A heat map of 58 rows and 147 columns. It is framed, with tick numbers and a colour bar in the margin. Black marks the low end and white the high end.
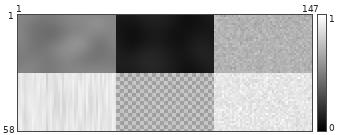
It is made of 2 by 3 panels. Panel 1,1: middling, smooth, faint in contrast. Panel 1,2: very low, smooth, faint in contrast. Panel 1,3: high, fine-grained, faint in contrast. Panel 2,1: very high, streaked downward, faint in contrast. Panel 2,2: high, checkered. Panel 2,3: very high, fine-grained, faint in contrast.
